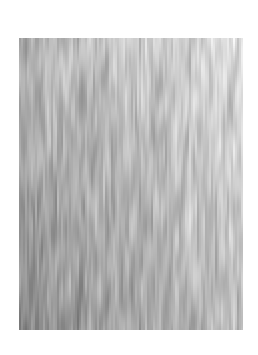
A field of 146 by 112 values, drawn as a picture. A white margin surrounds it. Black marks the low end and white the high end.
On average the colour sits 70% of the way up the scale. The top right is the ninth with the highest average. The field climbs toward the top right. Streaks run downward. The halves do not mirror each other.
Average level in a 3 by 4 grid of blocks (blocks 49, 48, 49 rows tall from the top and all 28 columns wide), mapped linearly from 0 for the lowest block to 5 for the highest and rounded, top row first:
2 3 4 5 | 1 2 3 4 | 0 1 2 3
